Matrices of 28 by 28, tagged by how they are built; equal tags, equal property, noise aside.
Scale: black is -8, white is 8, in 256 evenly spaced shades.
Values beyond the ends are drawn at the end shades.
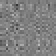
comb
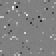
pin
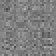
comb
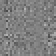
comb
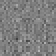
comb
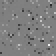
pin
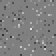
pin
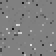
pin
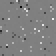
pin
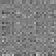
comb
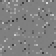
pin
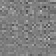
comb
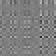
comb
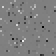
pin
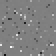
pin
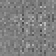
comb
